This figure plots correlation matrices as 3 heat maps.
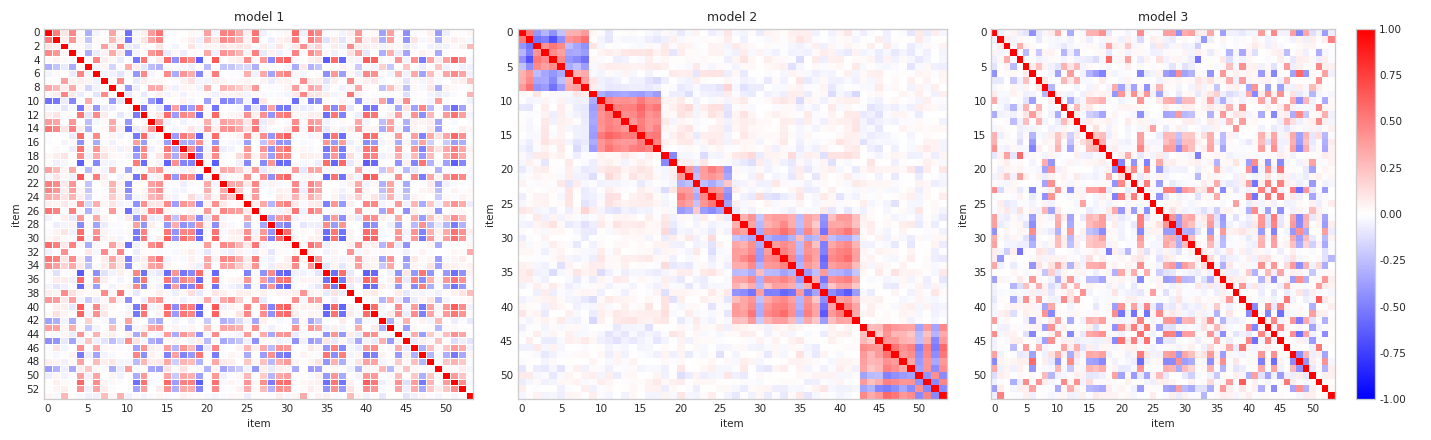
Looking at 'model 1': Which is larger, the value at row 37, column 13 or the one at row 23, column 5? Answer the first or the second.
the first
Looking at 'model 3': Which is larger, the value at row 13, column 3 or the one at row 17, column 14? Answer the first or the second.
the second
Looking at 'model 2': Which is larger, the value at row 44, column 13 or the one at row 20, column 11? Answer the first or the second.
the second
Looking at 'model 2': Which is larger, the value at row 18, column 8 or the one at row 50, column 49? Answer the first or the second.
the first
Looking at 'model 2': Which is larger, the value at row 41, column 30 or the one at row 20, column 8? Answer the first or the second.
the second
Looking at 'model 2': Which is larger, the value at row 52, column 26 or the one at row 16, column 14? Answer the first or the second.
the second
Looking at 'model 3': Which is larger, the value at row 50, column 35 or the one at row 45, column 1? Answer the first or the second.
the second
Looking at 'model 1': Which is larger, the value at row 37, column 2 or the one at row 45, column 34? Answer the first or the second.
the first
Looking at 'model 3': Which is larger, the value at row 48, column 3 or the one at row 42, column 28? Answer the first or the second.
the second
